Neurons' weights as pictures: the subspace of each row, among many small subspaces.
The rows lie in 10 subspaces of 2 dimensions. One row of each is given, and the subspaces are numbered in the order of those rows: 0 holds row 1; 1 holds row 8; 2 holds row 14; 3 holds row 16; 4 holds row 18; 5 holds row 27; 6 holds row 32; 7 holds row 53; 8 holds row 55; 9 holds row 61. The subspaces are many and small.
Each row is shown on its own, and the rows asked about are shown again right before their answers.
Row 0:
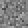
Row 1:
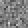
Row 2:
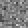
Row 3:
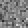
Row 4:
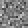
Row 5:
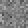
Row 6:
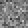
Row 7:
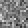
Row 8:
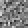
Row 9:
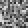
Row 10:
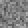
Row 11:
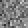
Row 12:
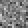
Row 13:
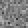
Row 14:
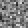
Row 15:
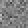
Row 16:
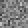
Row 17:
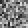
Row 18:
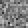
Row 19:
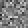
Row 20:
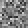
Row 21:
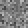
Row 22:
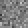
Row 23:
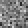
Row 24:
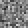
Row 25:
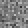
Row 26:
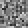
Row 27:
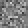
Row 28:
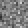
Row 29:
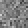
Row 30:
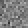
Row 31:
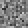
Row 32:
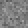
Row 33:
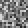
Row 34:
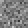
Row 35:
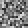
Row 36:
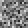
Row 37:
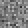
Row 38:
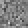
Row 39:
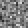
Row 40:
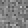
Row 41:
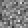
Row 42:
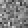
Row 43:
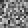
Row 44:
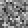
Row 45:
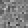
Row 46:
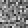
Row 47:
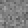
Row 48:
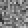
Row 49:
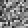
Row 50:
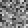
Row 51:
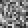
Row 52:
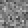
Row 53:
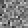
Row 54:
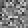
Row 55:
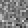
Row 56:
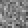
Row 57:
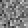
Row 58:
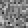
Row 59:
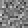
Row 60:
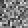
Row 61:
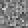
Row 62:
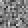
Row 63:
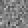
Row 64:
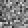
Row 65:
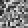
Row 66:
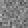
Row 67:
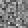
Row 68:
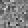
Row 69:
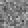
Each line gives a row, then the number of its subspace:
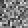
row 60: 7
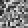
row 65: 1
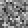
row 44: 6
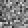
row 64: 1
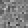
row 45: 1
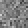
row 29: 8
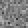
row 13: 4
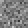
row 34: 2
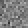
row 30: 7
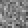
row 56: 3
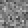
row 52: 6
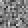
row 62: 0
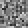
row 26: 9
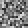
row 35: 9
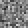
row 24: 1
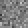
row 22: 7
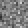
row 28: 2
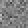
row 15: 5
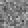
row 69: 6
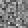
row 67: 2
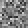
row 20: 5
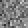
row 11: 8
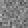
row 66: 7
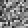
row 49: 1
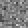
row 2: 7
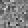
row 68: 1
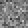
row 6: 6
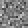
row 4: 9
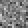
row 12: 3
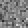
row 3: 8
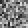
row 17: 4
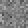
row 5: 5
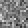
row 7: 8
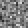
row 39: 2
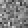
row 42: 4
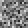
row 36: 2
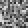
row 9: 4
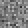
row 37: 0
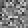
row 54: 5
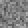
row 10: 3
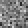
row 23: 3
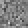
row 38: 7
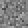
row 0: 9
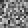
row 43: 3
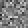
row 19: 5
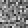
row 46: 0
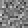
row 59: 9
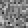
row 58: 4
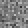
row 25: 0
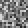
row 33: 8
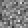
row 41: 2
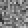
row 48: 4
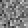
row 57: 8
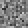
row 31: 9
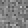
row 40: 0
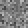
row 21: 5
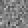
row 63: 0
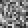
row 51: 3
